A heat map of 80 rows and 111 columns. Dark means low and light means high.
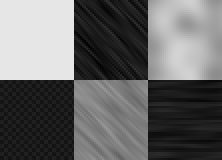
The table splits into 2 rows of 3 panels. Panel 1,1: very high, flat. Panel 1,2: very low, slanting down to the right, faint in contrast. Panel 1,3: high, smooth. Panel 2,1: very low, checkered, faint in contrast. Panel 2,2: middling, slanting down to the right, faint in contrast. Panel 2,3: very low, streaked across, faint in contrast.
